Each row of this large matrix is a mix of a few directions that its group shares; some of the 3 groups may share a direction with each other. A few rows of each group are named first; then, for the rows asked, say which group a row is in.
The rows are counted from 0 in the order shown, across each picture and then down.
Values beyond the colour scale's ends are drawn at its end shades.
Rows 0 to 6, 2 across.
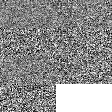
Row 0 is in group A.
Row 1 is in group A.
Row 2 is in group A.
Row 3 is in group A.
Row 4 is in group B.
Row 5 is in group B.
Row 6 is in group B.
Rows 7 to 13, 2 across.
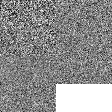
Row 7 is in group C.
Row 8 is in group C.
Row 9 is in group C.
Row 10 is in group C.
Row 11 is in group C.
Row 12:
C
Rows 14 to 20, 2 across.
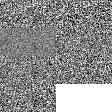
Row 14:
B
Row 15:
B
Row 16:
B
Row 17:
C
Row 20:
B
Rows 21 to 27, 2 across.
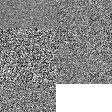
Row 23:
A
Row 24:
A
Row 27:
A
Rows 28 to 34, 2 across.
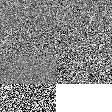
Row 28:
C
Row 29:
C
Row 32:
A
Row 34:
C
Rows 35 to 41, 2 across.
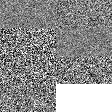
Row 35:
C
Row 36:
C
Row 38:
A
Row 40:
C
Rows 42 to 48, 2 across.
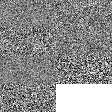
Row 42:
A
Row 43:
B
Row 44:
B
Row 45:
A
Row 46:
A
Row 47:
B
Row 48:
A
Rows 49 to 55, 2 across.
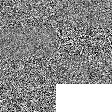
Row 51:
A
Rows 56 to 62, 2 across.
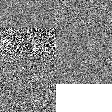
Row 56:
B
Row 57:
A
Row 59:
A
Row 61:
C
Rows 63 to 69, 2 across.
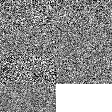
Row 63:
B
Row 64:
C
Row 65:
C
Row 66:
A
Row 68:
A
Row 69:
A
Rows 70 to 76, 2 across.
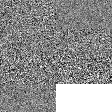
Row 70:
B
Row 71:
C
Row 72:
B
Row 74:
C
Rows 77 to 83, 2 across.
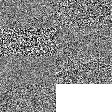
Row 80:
B
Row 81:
B
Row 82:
B
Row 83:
B
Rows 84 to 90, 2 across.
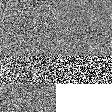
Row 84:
C
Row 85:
A
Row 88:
A
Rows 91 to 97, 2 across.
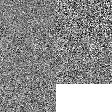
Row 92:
A
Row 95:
A
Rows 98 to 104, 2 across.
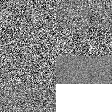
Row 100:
C
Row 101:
C
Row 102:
C
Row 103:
B
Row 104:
B
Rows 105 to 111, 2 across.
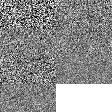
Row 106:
C
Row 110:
A
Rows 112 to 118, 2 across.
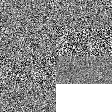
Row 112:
A
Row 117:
C
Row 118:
C
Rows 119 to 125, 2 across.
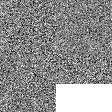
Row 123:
C
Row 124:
A
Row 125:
B
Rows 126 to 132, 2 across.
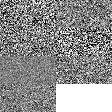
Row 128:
A
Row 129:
A
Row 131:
B
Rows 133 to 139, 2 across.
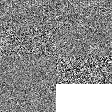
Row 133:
B
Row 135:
A
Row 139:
C
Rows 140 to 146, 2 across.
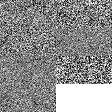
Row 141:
C
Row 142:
B
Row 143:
B
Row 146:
B
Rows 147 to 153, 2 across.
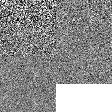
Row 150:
B
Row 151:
C
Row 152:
A
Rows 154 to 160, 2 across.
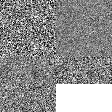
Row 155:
A
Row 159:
B
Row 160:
C
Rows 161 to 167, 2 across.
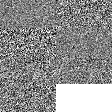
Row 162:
C
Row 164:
C
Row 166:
C
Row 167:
C
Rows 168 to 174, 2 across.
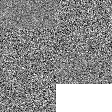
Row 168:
B
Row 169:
A
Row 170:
A
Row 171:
A
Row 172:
A
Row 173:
B
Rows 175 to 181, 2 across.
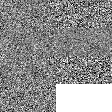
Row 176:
B
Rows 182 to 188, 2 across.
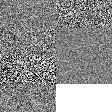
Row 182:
B
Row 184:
C
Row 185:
B
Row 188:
C
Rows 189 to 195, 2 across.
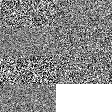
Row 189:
C
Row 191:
B
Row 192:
C
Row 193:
C
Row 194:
A
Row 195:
A
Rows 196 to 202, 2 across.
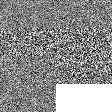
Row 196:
B
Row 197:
A
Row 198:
C
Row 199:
A
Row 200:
A
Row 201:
C
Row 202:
B
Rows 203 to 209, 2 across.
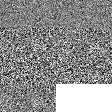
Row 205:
B
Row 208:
C
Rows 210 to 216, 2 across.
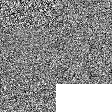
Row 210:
C
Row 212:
A
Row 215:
C
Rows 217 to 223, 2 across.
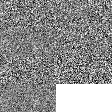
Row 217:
A
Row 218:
B
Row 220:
C
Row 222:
C
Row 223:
C
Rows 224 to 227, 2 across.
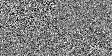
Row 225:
A
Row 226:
A
